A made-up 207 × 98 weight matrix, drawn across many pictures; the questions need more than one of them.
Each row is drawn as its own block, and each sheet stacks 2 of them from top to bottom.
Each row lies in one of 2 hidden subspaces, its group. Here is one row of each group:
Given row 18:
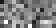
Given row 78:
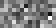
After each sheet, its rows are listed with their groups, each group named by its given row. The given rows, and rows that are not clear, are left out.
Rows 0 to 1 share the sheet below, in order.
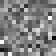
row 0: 78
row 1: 18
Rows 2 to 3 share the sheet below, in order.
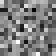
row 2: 78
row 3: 18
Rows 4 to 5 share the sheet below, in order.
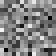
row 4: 78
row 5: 18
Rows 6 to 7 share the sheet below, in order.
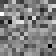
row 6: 18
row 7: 78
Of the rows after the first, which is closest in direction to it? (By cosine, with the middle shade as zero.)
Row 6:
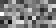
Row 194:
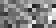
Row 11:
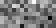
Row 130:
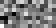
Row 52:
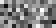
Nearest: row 11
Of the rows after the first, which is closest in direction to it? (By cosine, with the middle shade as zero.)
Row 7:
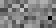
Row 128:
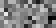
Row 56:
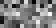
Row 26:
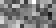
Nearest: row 26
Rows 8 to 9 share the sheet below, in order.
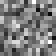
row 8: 78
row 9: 78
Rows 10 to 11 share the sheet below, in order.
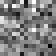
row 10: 78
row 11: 78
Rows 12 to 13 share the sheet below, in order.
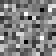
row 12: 18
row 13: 18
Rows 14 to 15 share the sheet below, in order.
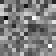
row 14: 18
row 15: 78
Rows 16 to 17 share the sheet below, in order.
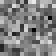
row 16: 78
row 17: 78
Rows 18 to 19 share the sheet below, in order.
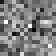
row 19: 78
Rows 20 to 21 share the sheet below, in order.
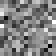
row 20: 18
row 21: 78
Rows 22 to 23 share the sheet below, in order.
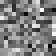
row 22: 18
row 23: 18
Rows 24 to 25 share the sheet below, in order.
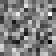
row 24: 78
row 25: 78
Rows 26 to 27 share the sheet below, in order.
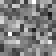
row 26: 78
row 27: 78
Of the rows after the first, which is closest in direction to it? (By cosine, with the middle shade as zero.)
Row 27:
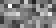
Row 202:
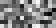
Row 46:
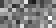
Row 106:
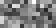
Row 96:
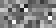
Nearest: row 46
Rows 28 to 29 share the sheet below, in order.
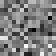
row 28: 78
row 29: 78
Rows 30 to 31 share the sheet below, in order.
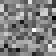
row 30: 18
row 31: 18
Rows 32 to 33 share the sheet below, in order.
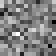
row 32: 18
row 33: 78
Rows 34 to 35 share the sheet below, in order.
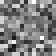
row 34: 78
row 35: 18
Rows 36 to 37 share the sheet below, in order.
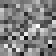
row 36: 18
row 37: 78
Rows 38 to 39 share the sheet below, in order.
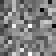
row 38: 18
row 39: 18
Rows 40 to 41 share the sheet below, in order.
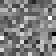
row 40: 78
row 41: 18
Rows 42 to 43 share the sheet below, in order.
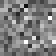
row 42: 78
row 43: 18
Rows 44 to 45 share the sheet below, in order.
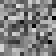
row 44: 18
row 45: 78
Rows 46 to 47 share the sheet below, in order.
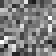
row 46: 78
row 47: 18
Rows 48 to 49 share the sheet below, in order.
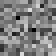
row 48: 18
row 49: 78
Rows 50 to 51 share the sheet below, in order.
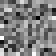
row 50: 18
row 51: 18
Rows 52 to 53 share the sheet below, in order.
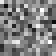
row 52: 18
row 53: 78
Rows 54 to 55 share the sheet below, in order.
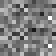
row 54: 78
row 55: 78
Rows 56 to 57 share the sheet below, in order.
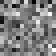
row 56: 78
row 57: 18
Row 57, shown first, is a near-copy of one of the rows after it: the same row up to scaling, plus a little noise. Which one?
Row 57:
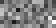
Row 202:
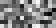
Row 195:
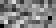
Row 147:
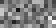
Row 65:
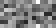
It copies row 147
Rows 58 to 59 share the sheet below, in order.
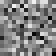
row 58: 78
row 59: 18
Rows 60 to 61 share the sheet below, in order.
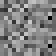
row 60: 78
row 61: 78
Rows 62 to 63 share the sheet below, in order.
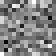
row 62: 78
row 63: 18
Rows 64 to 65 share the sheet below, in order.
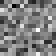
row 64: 78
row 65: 18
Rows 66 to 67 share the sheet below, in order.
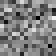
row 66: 18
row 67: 78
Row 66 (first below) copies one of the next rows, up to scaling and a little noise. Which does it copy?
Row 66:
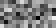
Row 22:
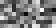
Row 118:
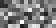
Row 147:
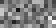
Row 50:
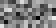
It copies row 50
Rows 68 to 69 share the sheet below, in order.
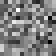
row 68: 18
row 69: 78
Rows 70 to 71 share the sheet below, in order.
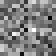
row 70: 78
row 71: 78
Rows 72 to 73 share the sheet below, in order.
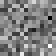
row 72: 78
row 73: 78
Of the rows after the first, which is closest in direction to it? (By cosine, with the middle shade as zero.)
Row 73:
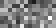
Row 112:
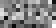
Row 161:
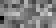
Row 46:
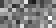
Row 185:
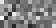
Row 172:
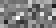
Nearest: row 46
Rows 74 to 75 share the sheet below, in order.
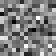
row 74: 18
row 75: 78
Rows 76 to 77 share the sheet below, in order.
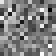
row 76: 18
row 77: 78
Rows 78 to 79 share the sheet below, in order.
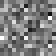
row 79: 78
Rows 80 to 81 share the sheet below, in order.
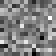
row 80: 78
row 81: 18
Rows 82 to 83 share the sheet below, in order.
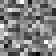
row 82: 18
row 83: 18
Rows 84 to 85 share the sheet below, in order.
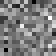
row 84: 78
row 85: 18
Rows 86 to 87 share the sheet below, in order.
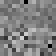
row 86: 78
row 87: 78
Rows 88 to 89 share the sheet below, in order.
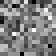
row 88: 78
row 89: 78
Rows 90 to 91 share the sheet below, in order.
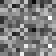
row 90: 78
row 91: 78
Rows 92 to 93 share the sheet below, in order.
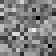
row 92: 18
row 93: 78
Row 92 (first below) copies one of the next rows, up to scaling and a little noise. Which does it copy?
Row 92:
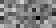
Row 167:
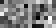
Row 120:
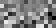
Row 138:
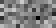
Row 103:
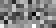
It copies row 138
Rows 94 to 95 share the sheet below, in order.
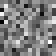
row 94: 18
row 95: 78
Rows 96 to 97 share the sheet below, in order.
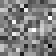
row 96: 78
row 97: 78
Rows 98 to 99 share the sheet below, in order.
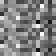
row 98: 18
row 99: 18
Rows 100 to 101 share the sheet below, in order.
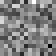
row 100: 78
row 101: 78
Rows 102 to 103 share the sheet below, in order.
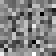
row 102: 18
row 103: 18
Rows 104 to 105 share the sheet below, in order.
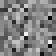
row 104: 78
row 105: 78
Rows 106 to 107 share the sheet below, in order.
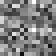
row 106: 78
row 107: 78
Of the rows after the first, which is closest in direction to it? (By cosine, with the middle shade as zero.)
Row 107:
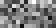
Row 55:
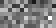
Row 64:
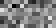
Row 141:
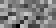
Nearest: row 141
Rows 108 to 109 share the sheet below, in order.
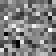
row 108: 18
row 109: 18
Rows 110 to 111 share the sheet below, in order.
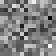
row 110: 78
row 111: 78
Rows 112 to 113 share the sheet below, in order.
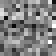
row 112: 18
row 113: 78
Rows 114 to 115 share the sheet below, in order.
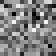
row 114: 18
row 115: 78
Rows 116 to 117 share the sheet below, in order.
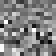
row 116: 18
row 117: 78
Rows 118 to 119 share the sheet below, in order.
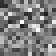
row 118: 18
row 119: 18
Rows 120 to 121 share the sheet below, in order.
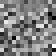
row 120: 18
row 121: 18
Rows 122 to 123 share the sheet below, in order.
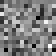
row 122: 18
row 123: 18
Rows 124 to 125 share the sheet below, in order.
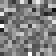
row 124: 18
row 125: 18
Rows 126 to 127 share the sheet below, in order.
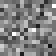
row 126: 18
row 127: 78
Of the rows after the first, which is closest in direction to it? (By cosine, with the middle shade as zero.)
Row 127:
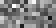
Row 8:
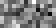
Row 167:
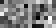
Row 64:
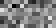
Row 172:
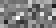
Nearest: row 8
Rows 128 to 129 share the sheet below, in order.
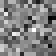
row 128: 18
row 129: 78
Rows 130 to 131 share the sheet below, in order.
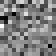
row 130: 18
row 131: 78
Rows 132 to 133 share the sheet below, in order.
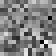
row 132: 78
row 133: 18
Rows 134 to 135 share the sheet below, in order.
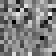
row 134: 78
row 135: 18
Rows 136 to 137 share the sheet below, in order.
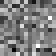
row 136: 78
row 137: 18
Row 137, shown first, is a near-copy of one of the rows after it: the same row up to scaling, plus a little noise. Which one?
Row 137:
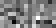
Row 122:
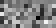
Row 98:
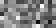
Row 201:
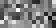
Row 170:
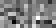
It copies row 170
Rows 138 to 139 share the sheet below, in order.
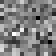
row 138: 18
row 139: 78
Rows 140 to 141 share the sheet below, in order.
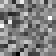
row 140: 18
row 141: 18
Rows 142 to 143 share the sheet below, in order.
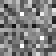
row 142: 18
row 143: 18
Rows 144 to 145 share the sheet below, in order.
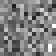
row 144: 18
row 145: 18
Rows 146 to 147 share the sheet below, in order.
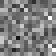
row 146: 78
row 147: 18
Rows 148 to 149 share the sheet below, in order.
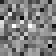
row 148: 18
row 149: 78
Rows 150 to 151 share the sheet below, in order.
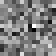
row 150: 18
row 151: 78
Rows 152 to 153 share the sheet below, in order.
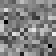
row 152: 18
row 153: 78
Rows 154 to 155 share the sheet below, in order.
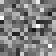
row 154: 18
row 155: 78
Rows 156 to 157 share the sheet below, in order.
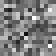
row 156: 18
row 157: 78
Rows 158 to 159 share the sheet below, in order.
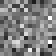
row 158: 78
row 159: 78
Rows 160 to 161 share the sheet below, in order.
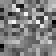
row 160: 18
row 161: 78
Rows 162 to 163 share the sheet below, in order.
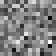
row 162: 78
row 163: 78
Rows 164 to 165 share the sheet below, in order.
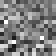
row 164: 18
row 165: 18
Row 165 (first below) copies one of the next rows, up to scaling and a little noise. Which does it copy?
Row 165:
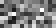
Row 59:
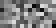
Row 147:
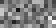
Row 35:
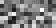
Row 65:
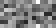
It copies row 35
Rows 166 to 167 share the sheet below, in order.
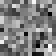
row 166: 78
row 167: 18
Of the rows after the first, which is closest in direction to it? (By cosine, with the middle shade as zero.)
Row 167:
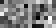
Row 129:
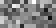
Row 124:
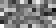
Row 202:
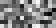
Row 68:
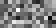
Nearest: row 124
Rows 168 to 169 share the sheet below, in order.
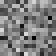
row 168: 78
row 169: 78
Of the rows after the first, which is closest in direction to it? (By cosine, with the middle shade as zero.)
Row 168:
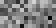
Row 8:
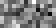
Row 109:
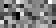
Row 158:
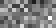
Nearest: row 8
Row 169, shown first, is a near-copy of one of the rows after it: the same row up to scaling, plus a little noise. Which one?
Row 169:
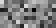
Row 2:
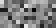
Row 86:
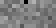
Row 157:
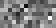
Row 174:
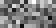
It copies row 2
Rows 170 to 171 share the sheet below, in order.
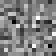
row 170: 18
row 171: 18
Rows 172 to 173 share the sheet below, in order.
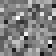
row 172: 18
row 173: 78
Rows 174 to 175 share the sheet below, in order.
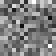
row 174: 78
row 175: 78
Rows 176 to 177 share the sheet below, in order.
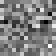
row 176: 18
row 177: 78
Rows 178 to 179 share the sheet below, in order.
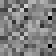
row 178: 78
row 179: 78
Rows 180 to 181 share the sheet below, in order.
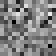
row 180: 78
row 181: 78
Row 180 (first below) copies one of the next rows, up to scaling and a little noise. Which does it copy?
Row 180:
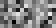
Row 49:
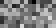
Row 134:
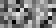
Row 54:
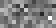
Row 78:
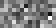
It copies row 134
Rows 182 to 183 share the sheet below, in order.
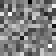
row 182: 18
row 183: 78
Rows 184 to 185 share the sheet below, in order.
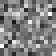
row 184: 78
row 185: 18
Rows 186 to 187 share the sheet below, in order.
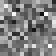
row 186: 18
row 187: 78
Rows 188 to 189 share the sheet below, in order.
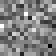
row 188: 18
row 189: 78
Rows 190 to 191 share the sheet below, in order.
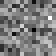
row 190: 78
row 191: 78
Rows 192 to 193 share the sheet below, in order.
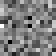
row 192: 18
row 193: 18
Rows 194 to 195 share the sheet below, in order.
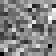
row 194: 18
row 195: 18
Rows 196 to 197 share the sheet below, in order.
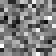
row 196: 18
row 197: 18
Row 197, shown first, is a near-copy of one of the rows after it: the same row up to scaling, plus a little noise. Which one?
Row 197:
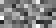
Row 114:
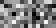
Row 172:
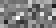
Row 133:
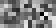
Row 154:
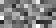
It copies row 154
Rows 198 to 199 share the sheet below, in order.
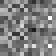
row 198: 78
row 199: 78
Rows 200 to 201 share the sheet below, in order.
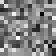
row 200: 18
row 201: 18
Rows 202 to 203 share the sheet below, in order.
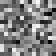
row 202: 18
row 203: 78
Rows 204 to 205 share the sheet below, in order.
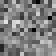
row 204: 18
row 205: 78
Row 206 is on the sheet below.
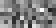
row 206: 18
